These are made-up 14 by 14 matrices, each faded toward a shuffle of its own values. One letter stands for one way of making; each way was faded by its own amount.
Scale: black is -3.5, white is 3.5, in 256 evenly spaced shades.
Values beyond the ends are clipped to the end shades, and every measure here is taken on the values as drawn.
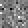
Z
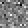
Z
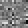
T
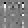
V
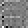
V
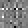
T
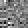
T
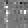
V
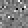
Z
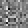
T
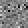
Z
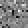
Z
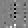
V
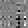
V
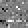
Z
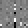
V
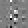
V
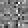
T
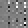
V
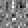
T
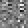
T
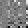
V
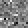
Z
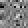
V
